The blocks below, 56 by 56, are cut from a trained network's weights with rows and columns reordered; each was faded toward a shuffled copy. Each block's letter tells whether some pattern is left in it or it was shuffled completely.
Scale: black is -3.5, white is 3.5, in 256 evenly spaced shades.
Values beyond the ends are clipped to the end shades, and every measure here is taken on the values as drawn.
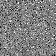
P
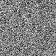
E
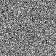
P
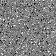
P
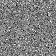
P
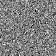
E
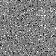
E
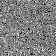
P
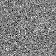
E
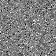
P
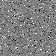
P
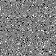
E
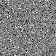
P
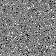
P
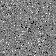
P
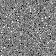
P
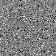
E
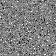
P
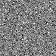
P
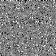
E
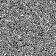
P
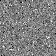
P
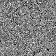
P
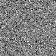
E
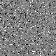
E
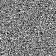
P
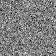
P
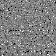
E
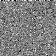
E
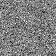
P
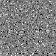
E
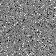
P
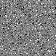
E
